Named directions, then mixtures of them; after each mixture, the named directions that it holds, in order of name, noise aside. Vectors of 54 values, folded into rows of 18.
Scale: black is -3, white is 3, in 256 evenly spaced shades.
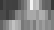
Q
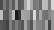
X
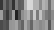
Q, X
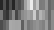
Q, X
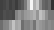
Q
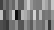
X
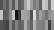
X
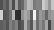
X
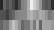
Q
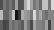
X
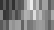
Q, X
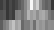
Q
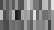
X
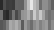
Q, X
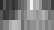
Q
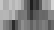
Q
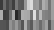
Q, X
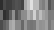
Q, X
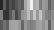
Q, X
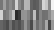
Q, X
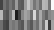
X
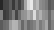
Q, X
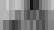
Q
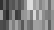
Q, X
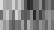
Q, X
